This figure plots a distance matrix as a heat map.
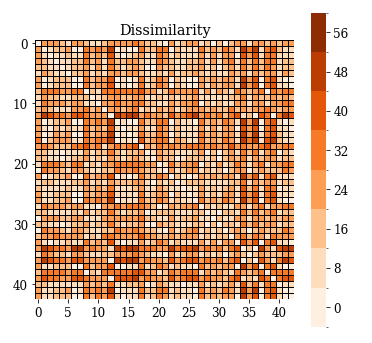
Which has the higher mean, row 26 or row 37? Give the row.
26
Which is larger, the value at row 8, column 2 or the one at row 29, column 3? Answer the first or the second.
the first
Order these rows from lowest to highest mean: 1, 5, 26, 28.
28, 5, 26, 1
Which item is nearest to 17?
11
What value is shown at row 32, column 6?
24
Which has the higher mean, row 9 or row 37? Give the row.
37
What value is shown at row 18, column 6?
8
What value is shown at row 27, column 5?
16
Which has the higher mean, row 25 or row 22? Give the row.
22
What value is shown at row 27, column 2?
24
